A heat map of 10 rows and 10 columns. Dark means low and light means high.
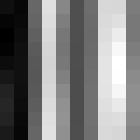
Average level on the scale: 50%. Grain: streaks running down. Ninth with the highest average: middle right.
